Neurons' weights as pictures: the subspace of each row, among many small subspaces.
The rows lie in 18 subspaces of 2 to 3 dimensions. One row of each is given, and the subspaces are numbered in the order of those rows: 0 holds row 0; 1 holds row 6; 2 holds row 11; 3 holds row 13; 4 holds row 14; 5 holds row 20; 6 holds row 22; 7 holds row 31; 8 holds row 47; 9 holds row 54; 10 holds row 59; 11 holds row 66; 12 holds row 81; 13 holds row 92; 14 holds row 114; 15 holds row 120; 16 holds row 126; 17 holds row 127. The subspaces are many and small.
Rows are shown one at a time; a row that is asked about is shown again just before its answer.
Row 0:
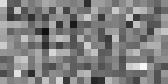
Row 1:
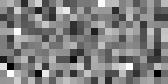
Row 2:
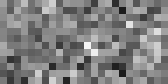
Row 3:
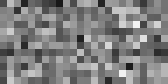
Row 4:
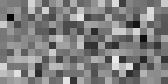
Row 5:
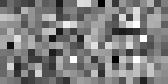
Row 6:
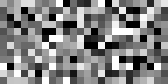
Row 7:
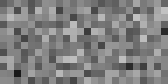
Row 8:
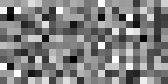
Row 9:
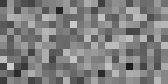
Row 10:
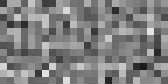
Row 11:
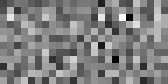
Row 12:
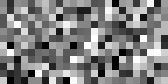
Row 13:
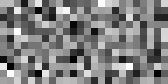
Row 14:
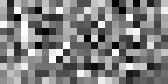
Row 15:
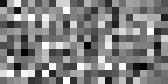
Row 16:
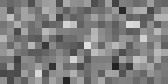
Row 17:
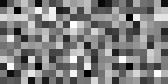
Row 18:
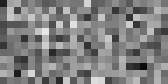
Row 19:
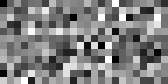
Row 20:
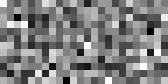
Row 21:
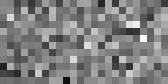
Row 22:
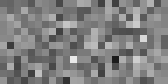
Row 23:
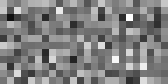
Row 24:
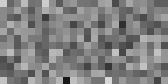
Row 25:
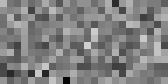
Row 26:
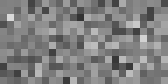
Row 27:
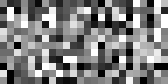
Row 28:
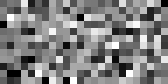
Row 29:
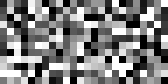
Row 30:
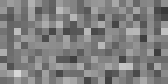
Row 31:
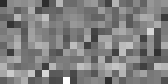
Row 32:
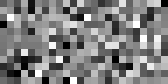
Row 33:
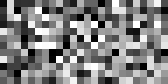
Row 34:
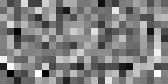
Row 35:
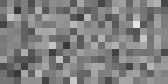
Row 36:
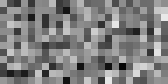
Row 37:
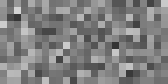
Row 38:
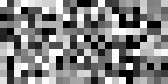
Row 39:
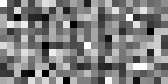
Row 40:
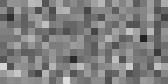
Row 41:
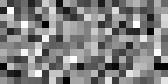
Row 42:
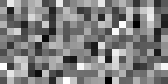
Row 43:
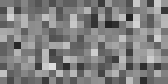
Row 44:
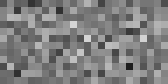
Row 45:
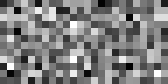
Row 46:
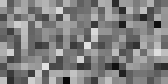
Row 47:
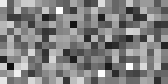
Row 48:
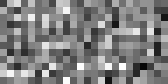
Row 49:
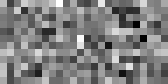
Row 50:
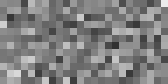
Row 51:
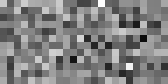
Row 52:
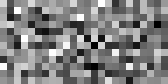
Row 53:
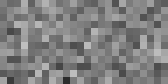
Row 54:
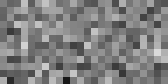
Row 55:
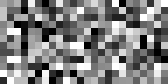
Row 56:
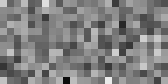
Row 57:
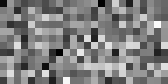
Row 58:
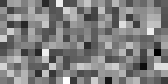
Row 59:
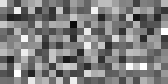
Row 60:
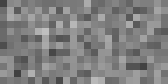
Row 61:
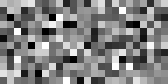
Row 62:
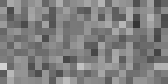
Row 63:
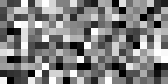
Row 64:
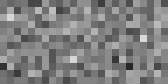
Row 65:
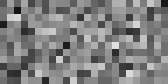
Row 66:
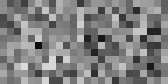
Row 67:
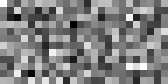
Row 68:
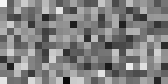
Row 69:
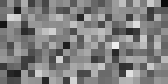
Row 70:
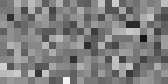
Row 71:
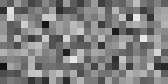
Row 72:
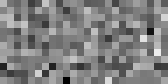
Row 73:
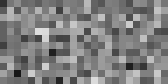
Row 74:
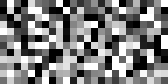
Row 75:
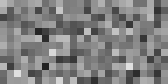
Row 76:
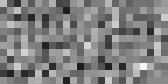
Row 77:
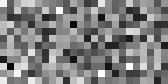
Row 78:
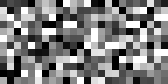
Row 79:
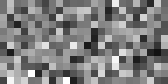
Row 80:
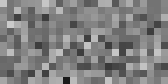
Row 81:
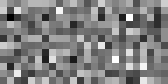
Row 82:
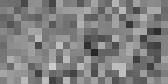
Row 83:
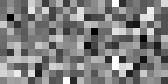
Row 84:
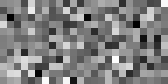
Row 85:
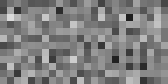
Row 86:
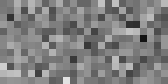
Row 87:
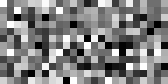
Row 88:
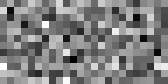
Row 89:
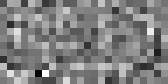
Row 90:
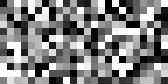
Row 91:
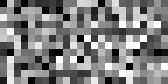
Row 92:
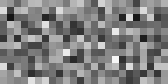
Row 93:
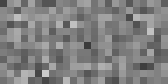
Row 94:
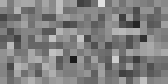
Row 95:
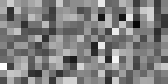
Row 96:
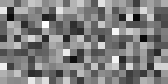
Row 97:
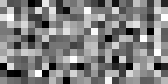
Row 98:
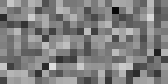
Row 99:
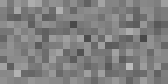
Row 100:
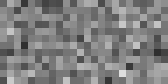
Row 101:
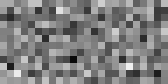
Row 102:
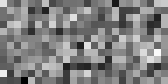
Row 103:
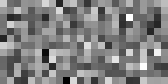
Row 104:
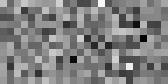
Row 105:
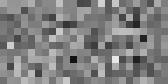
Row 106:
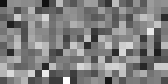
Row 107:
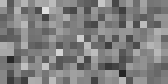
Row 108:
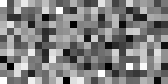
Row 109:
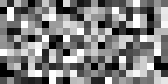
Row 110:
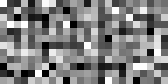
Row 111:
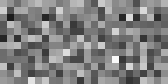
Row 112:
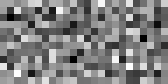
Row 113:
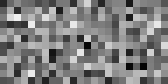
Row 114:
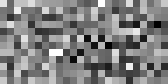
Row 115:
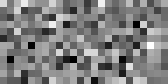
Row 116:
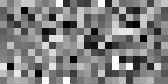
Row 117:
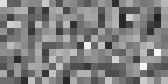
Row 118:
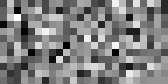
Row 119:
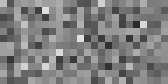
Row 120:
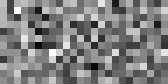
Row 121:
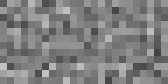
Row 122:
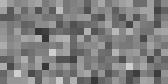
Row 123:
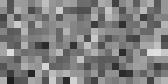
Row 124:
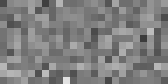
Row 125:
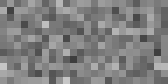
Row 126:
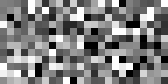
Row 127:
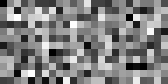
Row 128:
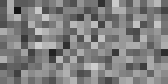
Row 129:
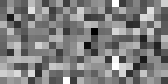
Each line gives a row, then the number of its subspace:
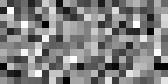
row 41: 12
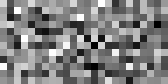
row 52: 16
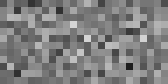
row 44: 7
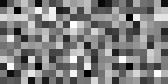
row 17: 3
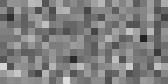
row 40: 5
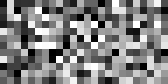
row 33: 15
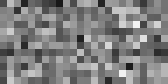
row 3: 9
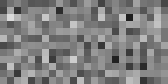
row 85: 12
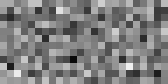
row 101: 17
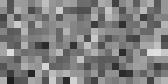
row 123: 6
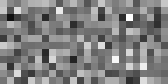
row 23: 12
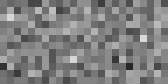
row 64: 5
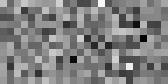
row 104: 1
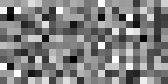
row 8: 12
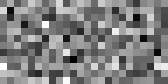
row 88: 13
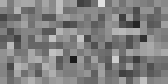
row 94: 6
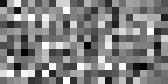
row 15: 10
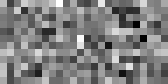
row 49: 9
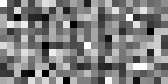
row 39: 17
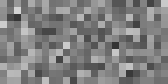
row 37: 4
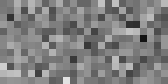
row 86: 14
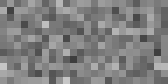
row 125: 13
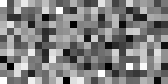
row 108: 8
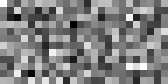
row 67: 17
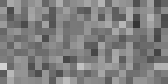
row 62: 2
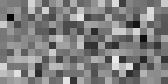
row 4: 16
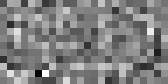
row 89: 3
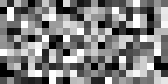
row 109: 13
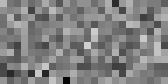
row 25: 14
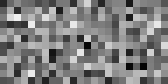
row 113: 5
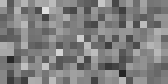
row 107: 11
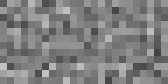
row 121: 17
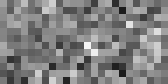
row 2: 11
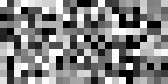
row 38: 1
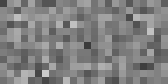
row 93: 3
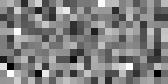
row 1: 3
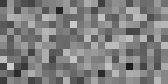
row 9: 8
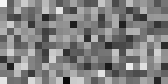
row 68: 8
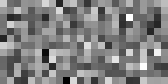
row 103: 12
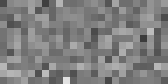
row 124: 7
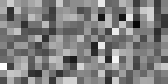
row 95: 2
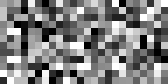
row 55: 9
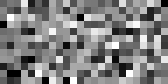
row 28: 4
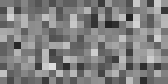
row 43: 2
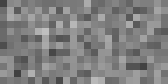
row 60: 0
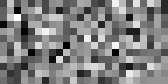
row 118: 4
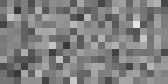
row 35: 15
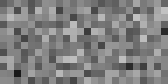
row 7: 10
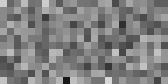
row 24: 8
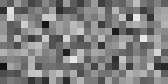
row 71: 13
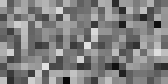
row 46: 1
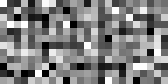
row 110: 17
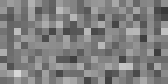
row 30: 10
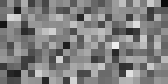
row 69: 4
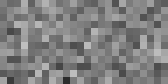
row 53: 9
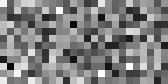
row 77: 8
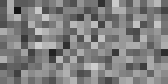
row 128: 15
